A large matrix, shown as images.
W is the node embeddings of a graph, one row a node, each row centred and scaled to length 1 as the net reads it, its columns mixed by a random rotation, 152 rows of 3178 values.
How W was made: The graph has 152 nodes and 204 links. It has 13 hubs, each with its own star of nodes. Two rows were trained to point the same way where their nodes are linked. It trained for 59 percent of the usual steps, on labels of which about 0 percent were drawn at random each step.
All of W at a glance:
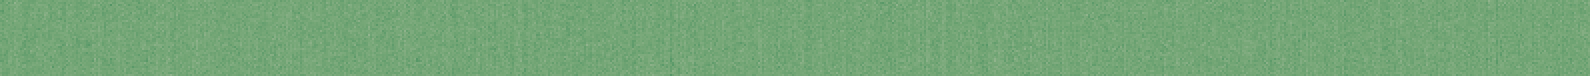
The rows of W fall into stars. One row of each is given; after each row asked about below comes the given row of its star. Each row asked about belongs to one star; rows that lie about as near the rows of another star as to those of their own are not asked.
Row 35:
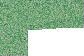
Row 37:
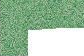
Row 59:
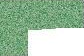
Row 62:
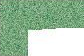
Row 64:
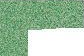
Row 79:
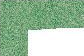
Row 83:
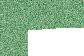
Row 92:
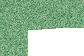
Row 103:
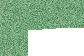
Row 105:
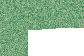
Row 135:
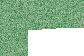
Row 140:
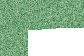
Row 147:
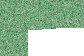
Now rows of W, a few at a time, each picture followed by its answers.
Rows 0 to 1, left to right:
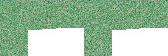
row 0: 135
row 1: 135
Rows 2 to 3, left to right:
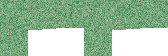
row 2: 59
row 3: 79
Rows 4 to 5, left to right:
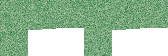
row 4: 37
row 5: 92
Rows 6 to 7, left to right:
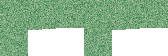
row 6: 83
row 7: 147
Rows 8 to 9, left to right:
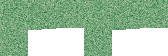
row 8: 103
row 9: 62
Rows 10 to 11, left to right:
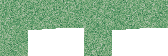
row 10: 103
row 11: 105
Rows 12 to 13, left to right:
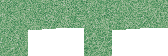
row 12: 64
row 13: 135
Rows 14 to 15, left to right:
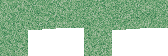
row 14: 140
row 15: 59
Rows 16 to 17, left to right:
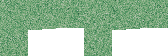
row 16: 64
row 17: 35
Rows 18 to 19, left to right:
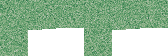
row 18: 92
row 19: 147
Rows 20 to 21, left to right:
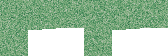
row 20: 103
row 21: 62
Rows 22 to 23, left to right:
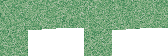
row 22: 135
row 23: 147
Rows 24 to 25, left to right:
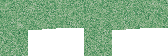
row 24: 135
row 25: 147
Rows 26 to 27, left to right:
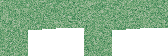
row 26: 62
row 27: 62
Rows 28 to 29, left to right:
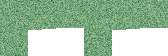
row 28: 83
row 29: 37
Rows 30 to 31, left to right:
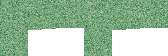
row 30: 37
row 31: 140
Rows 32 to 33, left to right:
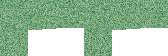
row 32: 135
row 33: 64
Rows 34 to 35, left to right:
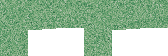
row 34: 140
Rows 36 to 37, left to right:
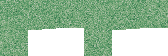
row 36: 83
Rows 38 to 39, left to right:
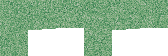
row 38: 103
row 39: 64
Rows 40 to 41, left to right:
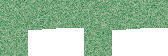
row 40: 59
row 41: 135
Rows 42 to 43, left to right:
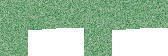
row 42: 62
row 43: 147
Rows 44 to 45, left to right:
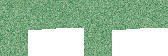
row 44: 79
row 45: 105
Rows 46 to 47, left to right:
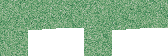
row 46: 59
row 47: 103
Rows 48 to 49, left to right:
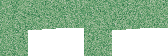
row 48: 103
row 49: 83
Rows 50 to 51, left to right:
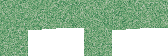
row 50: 59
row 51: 105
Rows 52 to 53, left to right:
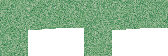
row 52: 79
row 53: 59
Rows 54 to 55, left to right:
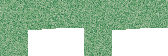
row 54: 140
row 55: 105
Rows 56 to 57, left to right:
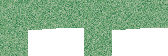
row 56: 59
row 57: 103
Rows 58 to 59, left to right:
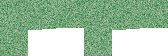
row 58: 35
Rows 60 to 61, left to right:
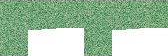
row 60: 35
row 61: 105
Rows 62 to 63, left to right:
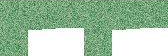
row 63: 64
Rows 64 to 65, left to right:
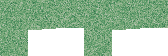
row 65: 79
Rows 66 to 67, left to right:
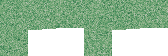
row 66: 135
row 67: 59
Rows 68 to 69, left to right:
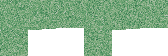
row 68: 105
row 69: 64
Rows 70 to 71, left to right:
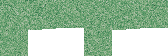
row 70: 79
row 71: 59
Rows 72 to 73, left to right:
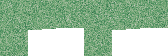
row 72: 147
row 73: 64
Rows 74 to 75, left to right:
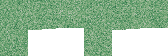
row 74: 37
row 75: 59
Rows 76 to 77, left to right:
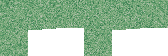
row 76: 92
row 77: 79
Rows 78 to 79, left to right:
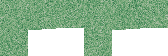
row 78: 62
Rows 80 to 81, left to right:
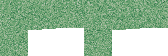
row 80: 103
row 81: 135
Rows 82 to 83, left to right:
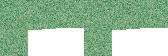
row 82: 92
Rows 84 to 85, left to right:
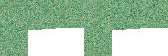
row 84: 83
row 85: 62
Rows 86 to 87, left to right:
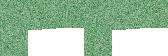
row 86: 35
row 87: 64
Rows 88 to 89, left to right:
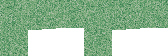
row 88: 105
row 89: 35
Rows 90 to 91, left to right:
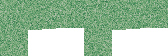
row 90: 140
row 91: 35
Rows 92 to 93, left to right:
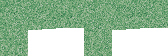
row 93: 79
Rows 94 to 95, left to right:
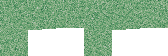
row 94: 35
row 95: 103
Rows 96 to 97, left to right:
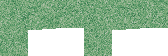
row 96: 103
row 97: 79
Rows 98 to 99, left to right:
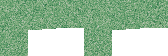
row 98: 79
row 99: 62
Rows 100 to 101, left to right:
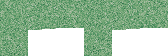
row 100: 37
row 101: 37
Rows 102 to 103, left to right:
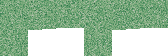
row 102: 135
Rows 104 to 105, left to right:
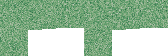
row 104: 35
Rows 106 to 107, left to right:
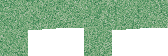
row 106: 92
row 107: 103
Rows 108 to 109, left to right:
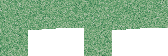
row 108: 105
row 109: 92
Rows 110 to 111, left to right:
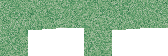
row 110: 62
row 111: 83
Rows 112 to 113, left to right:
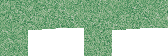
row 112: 37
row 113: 92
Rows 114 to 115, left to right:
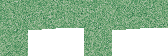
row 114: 147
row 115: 79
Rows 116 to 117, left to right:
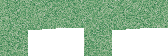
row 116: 62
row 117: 62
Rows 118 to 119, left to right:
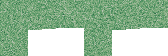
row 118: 37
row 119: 62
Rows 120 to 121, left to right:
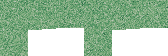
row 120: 83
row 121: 37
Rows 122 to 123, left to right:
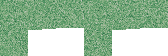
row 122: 135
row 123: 135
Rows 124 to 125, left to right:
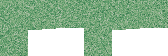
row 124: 62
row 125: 83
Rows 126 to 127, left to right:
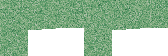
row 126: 105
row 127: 35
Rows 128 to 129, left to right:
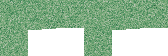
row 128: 64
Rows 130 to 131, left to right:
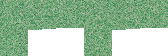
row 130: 135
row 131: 64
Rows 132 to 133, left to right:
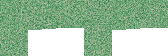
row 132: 37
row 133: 59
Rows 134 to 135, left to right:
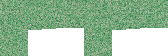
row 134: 140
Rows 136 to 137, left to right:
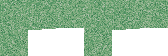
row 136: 37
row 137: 105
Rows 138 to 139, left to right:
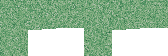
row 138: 35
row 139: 59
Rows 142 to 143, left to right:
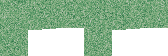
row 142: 35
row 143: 103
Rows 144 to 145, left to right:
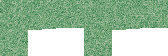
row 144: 92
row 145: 37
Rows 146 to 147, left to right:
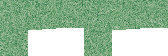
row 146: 83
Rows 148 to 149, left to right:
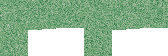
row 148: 35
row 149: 62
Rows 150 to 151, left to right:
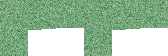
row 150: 140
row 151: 135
